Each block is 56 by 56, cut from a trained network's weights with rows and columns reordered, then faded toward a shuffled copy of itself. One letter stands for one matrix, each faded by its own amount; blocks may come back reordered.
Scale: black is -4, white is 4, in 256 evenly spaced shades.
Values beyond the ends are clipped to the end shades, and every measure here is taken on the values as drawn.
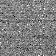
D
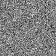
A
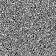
A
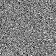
A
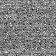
D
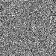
A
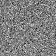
A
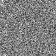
A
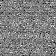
D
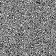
A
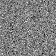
A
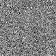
A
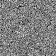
A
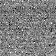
D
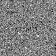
A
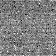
D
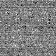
D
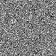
A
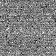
D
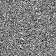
A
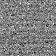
D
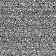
D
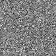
A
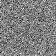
A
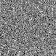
A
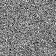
A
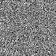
A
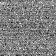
D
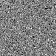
A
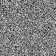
A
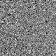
A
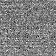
D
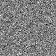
A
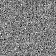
A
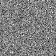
A
